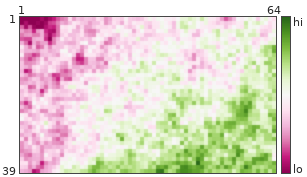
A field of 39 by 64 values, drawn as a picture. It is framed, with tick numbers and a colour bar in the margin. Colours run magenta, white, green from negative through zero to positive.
The field is mottled with small blotches. No regular stripes run through it. There is an overall slope up to the bottom right. The histogram is bell-shaped. The ninth with the lowest average is the top left. The halves do not mirror each other.
